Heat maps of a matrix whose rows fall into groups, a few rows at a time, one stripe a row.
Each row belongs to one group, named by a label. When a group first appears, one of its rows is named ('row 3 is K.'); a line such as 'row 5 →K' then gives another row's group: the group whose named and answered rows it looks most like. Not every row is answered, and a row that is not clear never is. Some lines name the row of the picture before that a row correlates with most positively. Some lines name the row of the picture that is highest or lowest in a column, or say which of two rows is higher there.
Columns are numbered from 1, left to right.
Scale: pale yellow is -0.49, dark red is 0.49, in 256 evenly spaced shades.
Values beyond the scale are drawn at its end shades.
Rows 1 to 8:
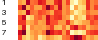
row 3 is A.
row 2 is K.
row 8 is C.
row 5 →K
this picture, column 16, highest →8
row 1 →A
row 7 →K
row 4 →K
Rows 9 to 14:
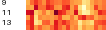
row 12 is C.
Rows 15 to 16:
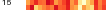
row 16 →K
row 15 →A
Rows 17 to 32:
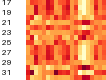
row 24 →C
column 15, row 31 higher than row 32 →No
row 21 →C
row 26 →A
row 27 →A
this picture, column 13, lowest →24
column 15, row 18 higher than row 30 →No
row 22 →A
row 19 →A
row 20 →K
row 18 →A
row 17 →A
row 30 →C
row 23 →C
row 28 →A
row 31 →K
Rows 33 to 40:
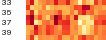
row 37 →K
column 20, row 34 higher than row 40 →No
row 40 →C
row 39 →A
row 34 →C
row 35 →C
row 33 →K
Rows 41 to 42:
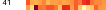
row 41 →C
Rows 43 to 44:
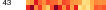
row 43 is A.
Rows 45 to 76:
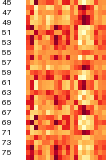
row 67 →C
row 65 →K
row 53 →K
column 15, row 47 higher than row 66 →No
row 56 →K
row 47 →C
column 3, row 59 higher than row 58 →Yes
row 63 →A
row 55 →C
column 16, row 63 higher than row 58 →No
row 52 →K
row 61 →C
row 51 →A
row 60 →A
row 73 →K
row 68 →A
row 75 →K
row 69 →K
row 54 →K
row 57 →C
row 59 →A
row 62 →C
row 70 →A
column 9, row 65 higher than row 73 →Yes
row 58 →C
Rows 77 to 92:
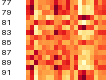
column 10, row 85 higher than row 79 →No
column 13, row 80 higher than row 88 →No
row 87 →A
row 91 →C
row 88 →K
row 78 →K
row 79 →K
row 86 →K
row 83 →K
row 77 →K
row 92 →C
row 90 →K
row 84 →A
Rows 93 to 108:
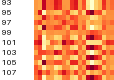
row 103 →A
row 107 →K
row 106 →C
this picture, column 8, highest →101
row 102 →C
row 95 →C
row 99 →C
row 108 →C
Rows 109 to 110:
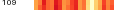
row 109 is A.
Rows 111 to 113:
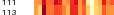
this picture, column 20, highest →111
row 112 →A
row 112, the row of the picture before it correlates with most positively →109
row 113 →A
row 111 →A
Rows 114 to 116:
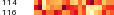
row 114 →C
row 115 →K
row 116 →A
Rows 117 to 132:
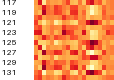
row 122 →K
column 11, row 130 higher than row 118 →Yes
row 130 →A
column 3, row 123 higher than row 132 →No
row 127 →A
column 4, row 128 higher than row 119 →No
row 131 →C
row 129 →A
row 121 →C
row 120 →K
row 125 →C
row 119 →A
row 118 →A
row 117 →C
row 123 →K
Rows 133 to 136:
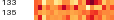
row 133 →C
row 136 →C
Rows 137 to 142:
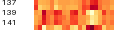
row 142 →C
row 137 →C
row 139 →A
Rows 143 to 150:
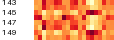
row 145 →C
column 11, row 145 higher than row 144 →No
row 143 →A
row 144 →A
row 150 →C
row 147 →A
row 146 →K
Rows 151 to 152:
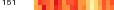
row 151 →A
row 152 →A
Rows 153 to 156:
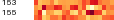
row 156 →K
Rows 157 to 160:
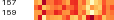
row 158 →K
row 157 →A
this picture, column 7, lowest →160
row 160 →C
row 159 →A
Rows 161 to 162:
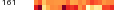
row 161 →C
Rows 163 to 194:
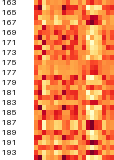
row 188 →C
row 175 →C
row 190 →K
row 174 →K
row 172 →K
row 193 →C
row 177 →C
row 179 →K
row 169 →A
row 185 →A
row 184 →K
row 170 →K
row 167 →C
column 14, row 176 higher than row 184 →Yes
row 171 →A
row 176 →C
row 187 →C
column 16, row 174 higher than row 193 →No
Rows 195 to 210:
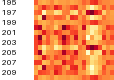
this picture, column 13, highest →200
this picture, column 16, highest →204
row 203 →K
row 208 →A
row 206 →A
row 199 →C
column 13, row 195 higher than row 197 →Yes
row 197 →C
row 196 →A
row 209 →A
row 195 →C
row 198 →A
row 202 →K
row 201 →A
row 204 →C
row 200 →K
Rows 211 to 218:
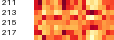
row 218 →A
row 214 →A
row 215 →C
